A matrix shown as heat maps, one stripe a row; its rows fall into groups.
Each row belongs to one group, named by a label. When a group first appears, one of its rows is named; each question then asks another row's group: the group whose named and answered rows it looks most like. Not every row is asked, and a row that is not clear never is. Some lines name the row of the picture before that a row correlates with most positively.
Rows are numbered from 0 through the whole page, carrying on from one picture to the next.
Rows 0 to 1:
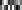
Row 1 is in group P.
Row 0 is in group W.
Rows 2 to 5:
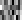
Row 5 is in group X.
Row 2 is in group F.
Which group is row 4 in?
W
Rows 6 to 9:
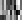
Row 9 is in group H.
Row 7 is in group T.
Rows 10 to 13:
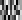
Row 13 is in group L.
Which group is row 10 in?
X
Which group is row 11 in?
T
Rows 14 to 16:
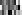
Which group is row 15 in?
X
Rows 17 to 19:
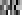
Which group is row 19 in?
P
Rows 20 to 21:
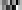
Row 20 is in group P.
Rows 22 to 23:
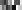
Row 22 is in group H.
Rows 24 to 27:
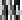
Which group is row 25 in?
F
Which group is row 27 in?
P
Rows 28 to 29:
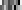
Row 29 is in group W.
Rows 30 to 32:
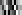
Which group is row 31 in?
X
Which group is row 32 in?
L
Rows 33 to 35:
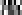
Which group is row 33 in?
L
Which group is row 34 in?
X
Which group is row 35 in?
X
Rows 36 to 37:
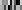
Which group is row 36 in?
P
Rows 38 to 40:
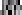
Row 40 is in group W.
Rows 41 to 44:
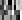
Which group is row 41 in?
W
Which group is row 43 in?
H
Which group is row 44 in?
X
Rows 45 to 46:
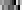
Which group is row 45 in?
F
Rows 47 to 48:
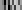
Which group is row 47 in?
L
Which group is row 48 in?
L
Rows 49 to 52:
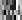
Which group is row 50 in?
F
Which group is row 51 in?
L
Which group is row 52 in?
T
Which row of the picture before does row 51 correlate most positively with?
47
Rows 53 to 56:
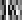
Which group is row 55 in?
L
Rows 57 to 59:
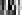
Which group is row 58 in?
W
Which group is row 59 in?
W
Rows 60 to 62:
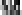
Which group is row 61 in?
F
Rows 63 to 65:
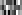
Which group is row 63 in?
T
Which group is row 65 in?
L
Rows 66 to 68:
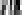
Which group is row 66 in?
P
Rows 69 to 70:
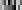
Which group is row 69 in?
L
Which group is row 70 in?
F
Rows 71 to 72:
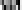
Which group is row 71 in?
X
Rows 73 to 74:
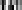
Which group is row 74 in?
X
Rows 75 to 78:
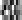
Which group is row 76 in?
L
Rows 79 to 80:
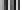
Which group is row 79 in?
F
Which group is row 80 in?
F
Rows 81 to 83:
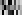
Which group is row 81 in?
W
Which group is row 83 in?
X
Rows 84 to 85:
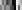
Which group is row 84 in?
T
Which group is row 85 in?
F
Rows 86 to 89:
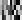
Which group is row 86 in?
P
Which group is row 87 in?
T
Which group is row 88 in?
X
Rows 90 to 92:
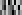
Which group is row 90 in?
L
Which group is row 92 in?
F
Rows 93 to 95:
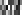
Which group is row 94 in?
P
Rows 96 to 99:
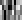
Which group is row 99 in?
L
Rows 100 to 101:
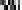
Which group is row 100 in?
W
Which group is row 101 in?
F
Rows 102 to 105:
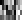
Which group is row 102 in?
H
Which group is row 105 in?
W
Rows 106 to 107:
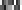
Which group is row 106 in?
X
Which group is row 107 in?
H
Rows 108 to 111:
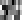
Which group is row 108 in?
F
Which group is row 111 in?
H
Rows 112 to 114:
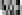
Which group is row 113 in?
L
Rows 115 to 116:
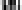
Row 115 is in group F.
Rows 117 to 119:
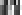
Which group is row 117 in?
F
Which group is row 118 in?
H
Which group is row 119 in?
H
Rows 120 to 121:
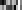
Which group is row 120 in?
H
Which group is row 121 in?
T
